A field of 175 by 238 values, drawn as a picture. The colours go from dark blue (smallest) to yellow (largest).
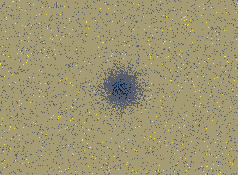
Mirror symmetry: none. Ninth with the lowest average: centre. Roughest part: centre. Seam: none. Dips: one, in the centre. Slope: none.
